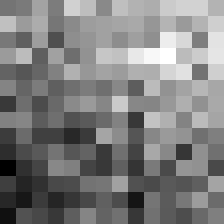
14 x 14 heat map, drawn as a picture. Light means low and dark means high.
There is an overall slope up to the bottom left. The ninth with the lowest average is the top right. The ninth with the highest average is the bottom left. There are no regular stripes.
